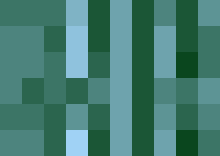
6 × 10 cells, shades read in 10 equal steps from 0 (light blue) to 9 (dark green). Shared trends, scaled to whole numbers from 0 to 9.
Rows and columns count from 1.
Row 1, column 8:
5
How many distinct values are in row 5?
6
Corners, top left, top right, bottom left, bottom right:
6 4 5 6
